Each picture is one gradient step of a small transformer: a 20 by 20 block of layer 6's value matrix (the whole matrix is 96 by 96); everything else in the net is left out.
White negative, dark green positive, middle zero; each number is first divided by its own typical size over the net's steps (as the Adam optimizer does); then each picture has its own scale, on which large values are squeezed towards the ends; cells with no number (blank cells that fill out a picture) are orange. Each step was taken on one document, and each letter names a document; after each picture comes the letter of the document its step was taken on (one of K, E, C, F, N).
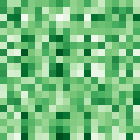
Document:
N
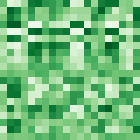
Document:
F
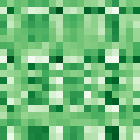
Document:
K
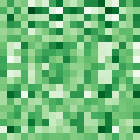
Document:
K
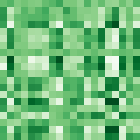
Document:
K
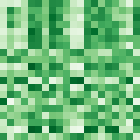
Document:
F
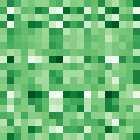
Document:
K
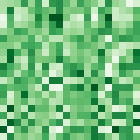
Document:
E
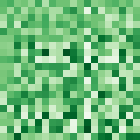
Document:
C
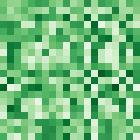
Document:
C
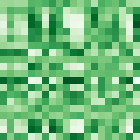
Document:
F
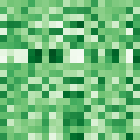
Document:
F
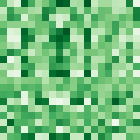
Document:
N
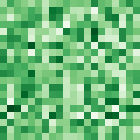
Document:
E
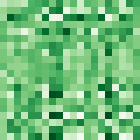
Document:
E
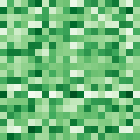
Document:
F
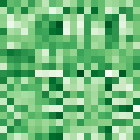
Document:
E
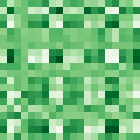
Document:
K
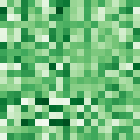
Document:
N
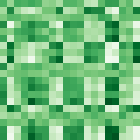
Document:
K
